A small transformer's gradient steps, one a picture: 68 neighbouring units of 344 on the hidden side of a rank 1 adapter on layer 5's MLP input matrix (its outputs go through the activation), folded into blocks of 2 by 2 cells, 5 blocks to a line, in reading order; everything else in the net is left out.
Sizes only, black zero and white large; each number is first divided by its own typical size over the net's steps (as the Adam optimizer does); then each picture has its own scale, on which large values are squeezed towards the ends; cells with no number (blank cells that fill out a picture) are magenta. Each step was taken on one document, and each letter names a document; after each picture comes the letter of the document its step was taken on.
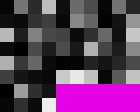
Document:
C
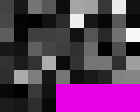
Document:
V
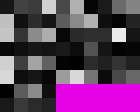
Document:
C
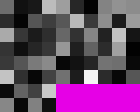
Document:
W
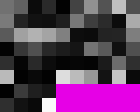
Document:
C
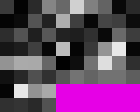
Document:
W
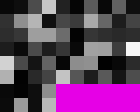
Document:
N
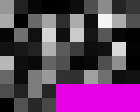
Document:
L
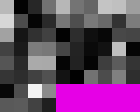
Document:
W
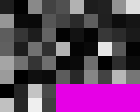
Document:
W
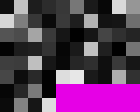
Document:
C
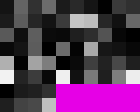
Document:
C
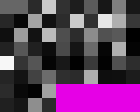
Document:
L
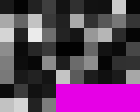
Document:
N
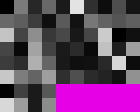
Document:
N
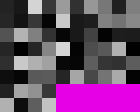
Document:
W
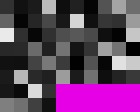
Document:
V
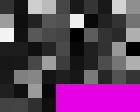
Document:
V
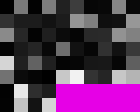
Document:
C
